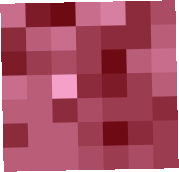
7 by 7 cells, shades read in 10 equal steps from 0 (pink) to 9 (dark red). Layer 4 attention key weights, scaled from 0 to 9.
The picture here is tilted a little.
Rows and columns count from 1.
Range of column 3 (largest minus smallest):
9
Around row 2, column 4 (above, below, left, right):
3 6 3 7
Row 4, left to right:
3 4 0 7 8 6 4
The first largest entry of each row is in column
3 1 5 5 3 5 5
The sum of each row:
37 38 41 32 39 43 34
